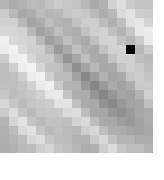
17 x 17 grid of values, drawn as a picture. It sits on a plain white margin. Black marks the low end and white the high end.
Ninth with the highest average: middle left. Grain: diagonal, down to the right. Histogram: skewed, a long tail of low values. Lone odd cells: 1, lower than its neighbours. Mirror symmetry: none.
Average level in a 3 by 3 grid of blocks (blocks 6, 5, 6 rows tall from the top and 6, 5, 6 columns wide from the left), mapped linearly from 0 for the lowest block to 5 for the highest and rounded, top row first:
323
501
330
